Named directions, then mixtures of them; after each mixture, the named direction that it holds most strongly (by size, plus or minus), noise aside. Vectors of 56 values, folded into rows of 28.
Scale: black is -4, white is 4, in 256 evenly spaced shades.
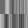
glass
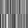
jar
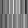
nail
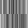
nail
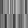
nail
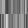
glass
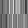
nail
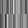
nail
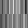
nail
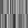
jar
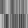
glass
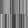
glass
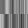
glass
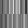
nail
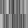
glass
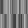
glass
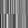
jar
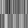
glass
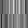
nail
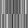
nail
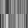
glass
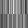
nail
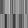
glass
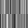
jar
